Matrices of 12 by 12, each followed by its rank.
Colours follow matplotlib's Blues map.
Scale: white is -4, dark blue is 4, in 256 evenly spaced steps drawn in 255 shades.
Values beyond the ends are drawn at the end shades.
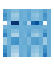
one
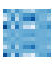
one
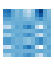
one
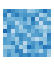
full rank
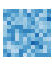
full rank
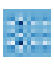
one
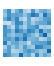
full rank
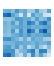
two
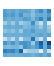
two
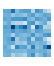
two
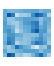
two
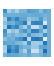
two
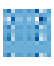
one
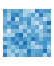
full rank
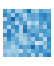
full rank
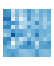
two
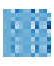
one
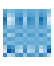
one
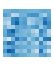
two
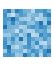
full rank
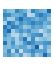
full rank
